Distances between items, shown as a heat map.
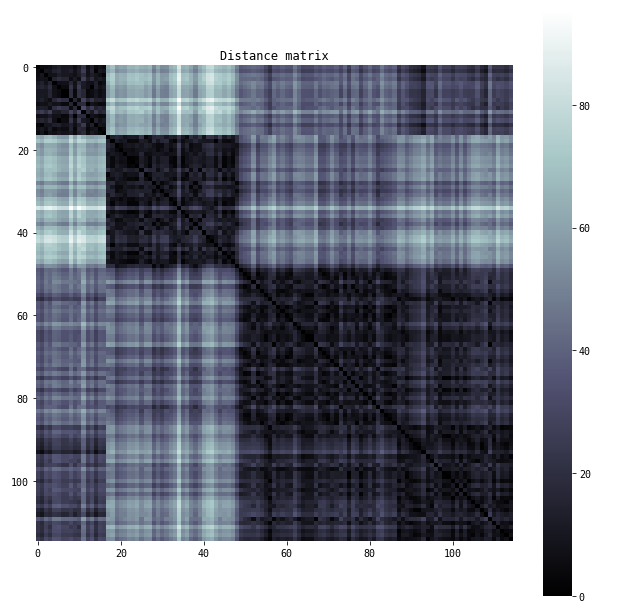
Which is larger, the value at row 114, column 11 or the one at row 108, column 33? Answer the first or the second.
the second
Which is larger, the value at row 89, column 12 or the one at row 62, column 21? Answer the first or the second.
the second
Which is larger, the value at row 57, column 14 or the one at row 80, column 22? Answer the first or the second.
the second
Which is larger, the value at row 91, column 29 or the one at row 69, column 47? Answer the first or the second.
the first
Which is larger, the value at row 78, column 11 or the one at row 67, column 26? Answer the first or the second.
the second
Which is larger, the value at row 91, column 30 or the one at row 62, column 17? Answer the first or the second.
the second
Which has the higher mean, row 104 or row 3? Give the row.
3
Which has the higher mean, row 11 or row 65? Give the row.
11
